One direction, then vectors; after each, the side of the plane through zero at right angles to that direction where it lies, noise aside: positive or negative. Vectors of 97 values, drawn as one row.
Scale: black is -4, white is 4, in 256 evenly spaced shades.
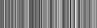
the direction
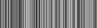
positive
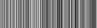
negative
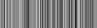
negative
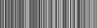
positive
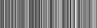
positive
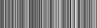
positive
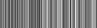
positive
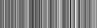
positive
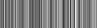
positive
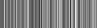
positive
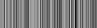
negative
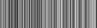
positive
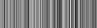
negative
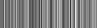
positive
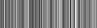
positive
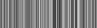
negative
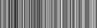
positive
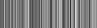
positive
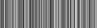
positive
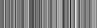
positive
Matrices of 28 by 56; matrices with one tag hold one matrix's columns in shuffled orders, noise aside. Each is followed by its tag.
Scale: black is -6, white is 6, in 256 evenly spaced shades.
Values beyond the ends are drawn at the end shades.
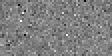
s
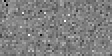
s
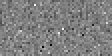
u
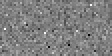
u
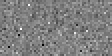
u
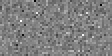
s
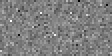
s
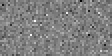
s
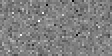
s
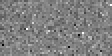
u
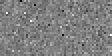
s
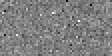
s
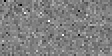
s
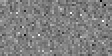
s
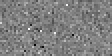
u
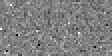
u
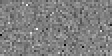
u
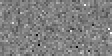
u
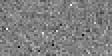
u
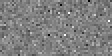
s
